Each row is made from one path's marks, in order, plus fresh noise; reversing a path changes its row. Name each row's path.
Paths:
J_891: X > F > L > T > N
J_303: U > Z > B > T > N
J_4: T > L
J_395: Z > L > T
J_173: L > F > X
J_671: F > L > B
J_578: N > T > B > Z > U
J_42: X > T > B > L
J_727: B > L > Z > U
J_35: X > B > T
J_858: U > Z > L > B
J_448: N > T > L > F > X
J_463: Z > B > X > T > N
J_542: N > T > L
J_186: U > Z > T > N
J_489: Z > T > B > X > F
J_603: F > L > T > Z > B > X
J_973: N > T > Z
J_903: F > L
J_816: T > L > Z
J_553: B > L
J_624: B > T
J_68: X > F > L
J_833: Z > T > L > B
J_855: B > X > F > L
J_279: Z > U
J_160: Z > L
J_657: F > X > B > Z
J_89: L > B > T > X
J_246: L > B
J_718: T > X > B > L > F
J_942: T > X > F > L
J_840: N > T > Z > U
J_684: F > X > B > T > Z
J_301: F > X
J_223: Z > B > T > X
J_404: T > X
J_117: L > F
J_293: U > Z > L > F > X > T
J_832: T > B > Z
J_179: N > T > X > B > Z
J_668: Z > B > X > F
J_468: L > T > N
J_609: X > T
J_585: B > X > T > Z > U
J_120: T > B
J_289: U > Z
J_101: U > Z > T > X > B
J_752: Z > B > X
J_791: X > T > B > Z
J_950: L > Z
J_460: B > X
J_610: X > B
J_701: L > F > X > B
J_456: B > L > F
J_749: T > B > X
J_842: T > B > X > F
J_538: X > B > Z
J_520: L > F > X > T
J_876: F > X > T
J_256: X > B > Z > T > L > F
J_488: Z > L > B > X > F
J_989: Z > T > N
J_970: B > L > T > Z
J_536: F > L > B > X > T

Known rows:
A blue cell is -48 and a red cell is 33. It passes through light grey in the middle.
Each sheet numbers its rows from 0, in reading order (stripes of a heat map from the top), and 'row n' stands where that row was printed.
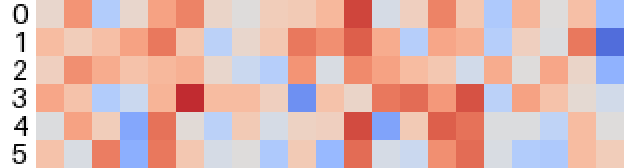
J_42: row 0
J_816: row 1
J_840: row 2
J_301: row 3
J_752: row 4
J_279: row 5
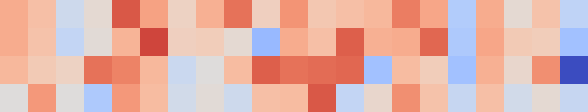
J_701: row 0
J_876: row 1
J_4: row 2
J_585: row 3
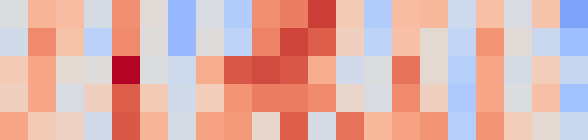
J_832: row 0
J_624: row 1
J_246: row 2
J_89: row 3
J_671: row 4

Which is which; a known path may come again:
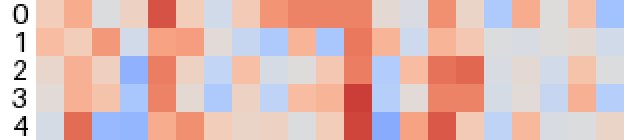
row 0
J_89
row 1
J_186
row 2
J_668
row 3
J_223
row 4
J_610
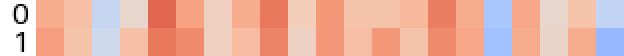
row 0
J_701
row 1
J_520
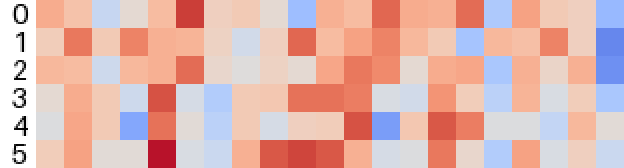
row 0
J_876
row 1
J_542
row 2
J_942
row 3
J_970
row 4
J_752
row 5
J_246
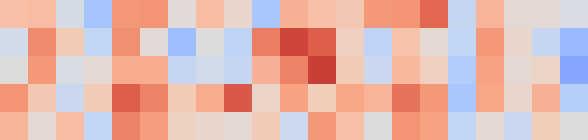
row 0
J_657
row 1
J_624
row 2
J_749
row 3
J_173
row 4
J_293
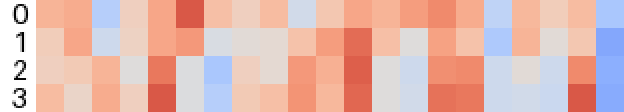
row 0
J_891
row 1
J_718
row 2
J_833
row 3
J_395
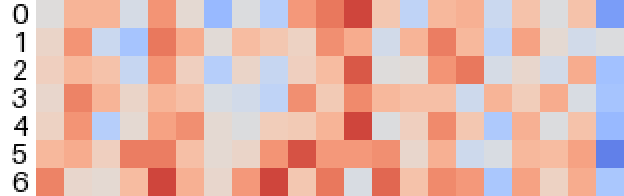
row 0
J_832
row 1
J_855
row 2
J_489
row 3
J_578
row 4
J_42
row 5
J_468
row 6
J_117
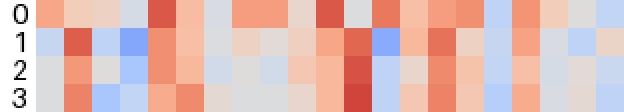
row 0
J_671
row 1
J_460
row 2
J_585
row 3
J_35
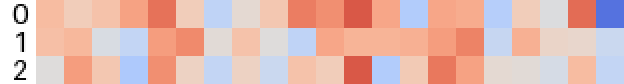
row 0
J_816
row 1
J_684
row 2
J_463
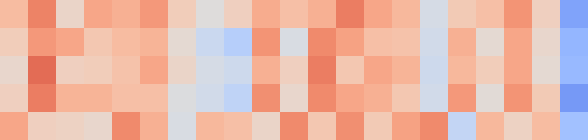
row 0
J_448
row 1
J_840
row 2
J_179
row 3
J_973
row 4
J_603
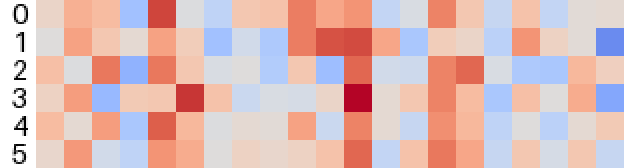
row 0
J_727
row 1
J_120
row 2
J_279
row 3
J_609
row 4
J_858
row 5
J_256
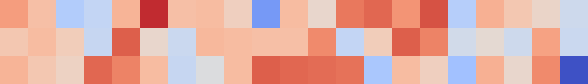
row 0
J_301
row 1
J_488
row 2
J_4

